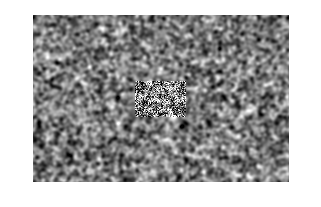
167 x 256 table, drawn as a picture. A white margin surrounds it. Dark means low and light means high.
Odd patch: rougher, in the centre. Mirror symmetry: none. Grain: blotchy. Average level on the scale: 50%. Stripes: none.
